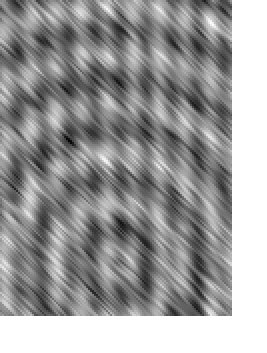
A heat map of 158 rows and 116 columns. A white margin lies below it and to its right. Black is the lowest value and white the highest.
The histogram is bell-shaped. There is no overall slope. Upright stripes repeat 9 times across the table. Rings spread out from the bottom middle. There is no seam.
